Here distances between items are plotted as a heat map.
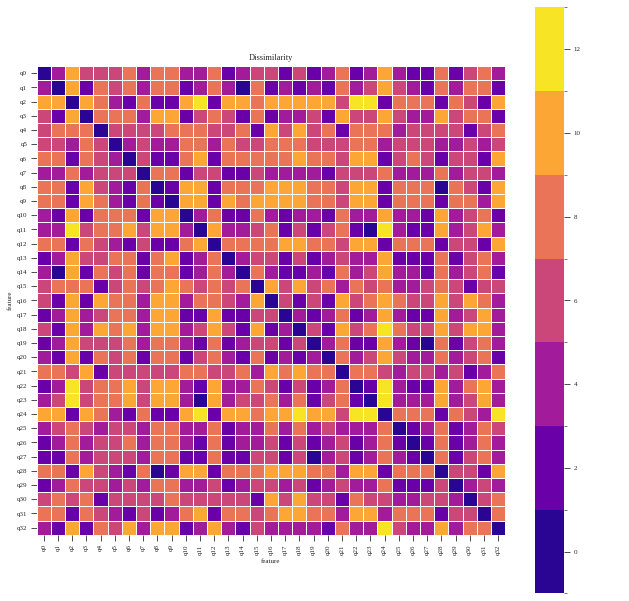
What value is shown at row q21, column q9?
6
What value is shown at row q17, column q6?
8
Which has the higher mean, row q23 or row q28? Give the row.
q28
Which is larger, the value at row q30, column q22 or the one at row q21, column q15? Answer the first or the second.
the first
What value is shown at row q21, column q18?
10
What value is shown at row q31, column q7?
6
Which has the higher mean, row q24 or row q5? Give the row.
q24
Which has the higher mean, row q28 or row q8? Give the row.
q8
